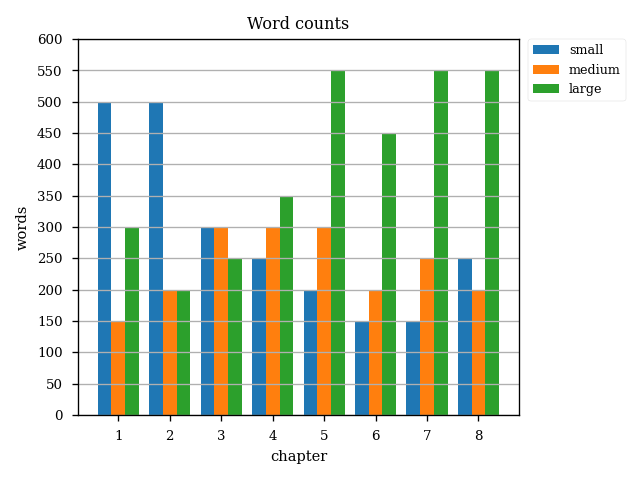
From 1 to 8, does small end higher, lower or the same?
lower
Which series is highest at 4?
large
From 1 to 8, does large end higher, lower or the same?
higher
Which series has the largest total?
large
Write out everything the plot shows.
Title: Word counts
x-axis: chapter, ticks 1 2 3 4 5 6 7 8
y-axis: words, ticks 0 50 100 150 200 250 300 350 400 450 500 550 600
Legend: small, medium, large
Values:
small: 500 500 300 250 200 150 150 250
medium: 150 200 300 300 300 200 250 200
large: 300 200 250 350 550 450 550 550
